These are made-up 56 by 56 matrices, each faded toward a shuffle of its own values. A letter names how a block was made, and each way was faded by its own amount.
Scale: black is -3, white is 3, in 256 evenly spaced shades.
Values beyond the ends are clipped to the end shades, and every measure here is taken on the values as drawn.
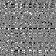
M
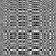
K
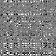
M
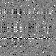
M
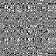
M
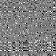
M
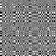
K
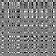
K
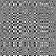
K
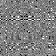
M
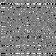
M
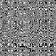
M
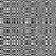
K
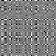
K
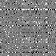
M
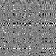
M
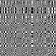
K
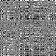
M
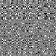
M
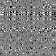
M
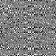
M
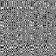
M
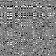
M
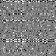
M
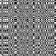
K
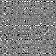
M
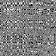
M
